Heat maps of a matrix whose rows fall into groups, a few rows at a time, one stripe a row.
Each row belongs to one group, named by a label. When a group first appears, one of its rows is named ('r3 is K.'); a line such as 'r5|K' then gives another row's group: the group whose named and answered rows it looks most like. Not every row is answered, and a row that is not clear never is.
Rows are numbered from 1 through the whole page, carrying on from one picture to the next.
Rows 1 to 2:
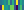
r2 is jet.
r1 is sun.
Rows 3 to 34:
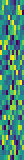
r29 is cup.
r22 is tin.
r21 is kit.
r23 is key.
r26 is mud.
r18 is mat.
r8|kit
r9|kit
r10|tin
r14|kit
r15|key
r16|kit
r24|kit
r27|cup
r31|jet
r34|tin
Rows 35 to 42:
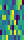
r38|jet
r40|tin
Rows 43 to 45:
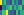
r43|mat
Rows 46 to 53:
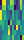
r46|jet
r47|jet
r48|mat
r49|mat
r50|cup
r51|sun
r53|mud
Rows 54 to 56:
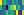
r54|mat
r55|kit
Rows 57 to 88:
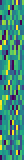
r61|mud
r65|jet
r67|kit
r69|tin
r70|tin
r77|mat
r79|sun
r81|key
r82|sun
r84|mat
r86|mat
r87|sun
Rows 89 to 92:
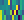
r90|sun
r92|mat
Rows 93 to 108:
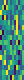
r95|mat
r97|sun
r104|mat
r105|mud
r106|sun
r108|key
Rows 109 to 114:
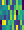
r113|jet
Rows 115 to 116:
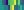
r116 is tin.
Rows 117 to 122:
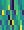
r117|tin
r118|tin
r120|cup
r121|key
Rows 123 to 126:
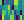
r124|tin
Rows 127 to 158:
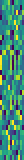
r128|mud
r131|kit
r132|sun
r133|tin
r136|tin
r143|mat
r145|mud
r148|jet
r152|kit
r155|key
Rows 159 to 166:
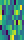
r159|sun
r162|mat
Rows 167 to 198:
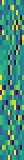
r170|mud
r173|mud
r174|mud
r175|mud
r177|sun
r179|sun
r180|cup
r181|cup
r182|mat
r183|cup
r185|jet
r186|mat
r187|kit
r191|cup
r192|mud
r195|tin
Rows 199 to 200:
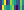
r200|jet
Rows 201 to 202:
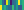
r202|mat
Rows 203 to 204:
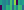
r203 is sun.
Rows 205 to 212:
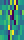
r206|sun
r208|tin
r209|sun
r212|cup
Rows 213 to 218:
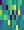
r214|kit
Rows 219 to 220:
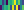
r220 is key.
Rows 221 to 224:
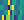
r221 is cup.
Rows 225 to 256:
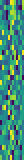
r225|kit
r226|mud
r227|kit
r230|cup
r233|mat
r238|jet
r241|mat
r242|cup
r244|kit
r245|tin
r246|jet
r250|sun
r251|jet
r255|tin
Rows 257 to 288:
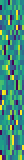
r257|cup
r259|sun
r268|cup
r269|tin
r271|tin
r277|jet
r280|tin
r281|sun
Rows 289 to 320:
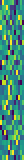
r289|jet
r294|mat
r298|cup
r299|tin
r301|jet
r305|mud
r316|kit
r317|sun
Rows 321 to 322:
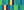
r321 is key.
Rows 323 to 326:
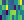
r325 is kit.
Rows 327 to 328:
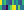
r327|mat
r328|kit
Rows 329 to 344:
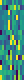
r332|sun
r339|cup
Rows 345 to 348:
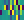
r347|key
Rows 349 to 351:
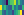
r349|kit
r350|mat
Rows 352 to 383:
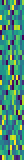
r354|tin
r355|mat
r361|cup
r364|kit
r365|tin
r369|tin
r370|kit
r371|mud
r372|mud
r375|mud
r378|mat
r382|cup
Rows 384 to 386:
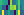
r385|kit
